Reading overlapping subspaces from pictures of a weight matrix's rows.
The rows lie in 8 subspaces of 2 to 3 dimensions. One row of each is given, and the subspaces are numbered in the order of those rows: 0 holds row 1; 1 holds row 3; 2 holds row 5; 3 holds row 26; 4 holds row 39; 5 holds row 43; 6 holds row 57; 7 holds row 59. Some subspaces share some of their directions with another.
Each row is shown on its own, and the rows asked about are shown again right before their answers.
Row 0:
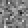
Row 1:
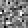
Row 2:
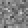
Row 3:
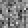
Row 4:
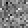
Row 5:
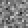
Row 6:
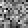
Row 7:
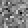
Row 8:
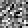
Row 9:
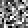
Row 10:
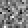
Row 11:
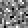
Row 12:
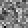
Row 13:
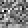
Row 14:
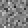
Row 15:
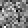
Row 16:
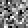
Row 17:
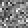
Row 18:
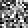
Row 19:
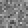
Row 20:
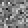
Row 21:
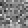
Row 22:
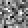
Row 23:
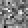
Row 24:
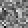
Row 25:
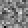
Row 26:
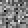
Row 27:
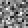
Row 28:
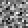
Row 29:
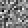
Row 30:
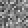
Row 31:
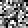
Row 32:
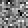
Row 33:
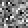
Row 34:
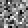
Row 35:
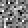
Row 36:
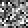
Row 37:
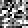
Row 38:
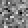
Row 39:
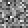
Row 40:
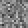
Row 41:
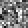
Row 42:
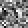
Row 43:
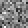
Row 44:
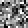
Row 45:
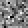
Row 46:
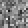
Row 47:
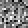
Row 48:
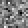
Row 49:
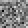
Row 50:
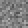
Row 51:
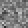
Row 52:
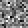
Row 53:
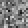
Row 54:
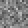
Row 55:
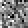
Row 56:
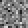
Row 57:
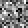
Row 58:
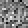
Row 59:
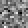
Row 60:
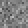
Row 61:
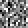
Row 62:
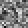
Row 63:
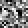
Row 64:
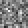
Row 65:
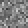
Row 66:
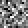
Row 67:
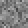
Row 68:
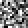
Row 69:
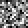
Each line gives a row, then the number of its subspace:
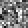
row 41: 1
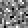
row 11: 3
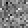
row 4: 6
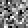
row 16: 3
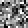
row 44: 6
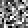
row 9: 3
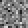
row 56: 4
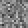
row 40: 4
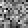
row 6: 0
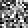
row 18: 4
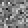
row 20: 6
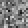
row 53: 1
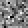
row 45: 4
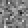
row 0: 0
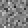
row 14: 1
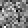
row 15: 7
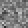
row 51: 7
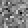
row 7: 7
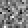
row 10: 5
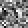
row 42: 5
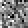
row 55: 4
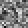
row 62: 5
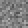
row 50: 2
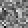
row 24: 5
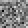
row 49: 7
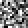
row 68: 4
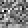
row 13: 0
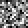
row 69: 7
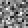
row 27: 2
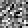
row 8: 2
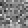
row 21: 0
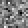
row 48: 5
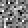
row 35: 0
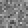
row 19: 3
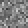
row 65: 6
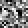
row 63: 5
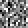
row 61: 1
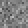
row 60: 5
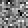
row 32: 5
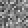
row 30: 0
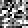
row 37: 2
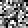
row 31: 3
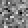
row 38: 7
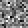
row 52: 4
